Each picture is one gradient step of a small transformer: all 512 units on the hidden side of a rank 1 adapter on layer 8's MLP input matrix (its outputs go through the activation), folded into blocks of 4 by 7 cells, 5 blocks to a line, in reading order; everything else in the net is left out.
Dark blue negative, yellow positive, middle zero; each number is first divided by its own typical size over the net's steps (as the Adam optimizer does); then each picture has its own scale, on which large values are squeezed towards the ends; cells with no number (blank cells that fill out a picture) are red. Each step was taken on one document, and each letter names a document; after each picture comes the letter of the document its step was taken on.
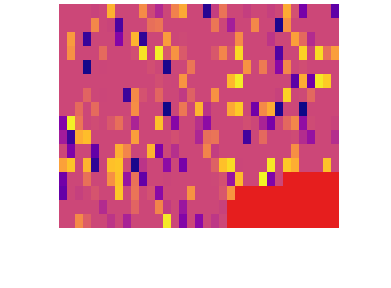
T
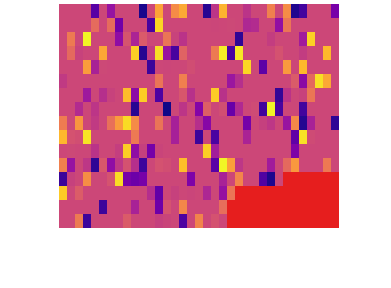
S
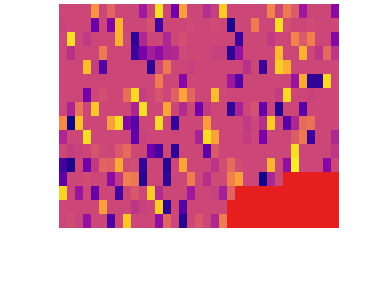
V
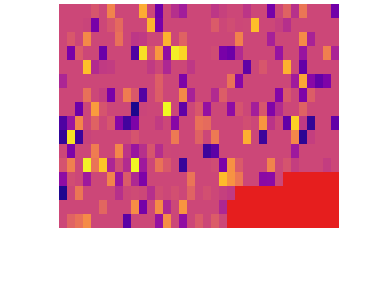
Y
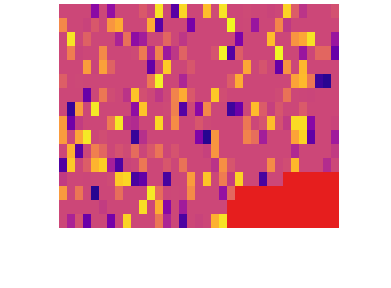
V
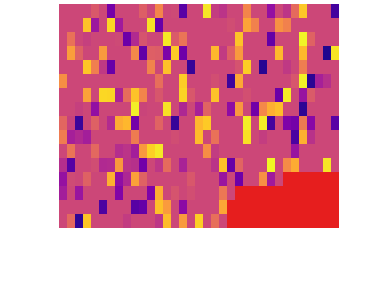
S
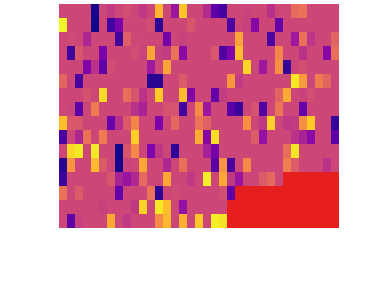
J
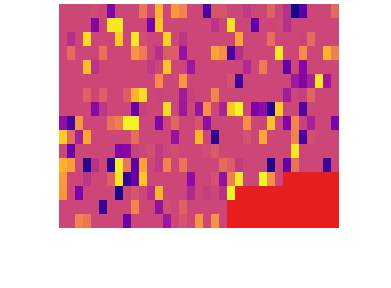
T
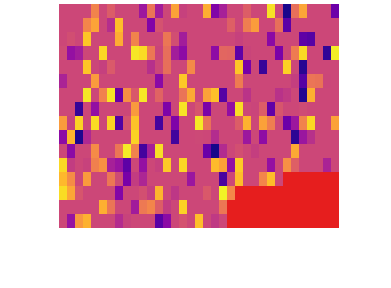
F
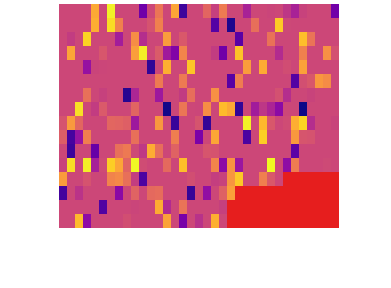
T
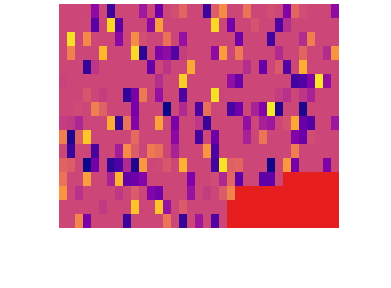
T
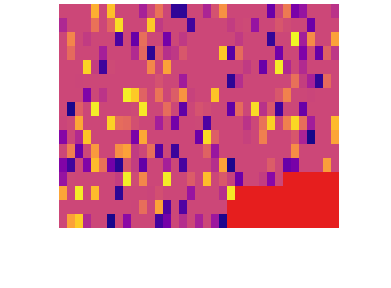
V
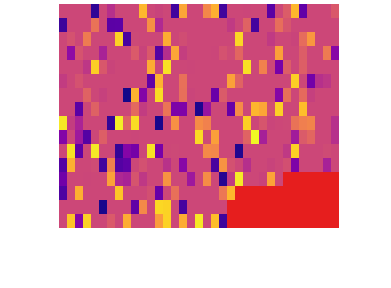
J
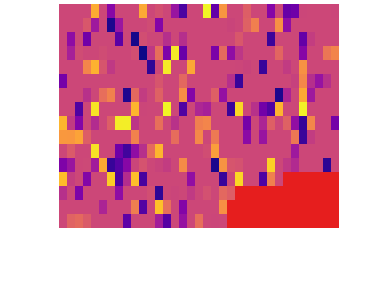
Y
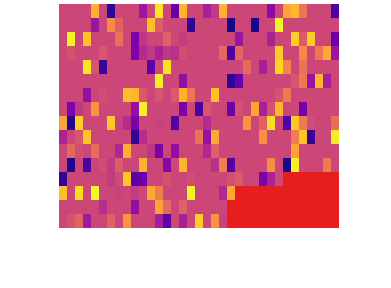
V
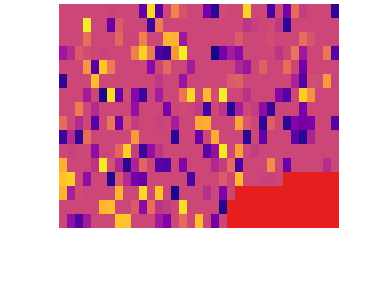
F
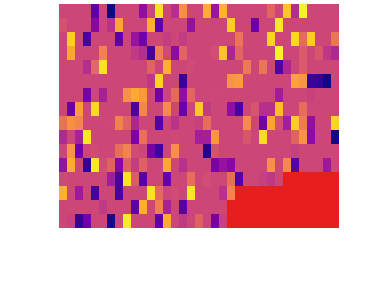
V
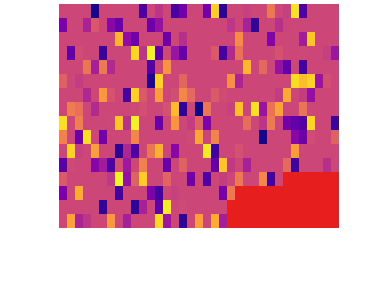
J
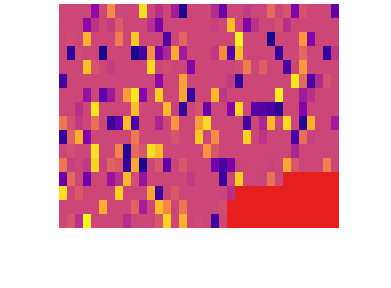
S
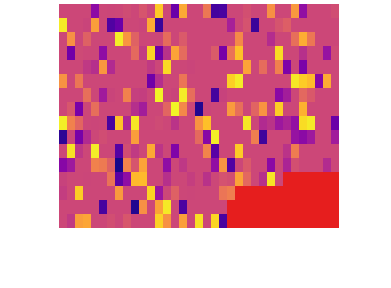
J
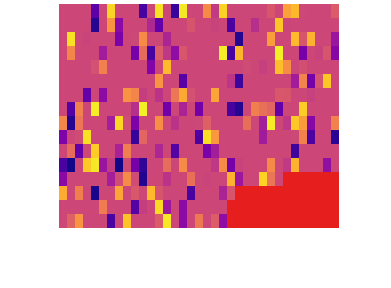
V
